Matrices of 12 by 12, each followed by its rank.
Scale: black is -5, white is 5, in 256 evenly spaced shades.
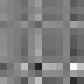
one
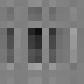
one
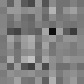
two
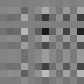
one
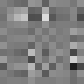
two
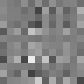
two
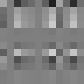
one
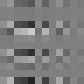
one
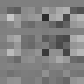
two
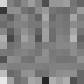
two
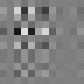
one
